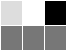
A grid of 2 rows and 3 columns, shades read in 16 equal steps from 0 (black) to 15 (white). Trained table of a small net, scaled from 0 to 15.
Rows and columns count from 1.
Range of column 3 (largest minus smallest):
7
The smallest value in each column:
7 7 0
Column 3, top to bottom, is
0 7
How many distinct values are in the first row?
3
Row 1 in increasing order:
0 13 15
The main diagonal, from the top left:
13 7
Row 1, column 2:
15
